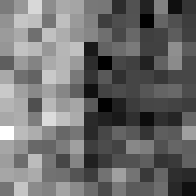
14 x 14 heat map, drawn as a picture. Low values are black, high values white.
Calmest part: middle right. Average level on the scale: 40%. Stripes: none. Seam: vertical, 40% of the way across, the left part higher.
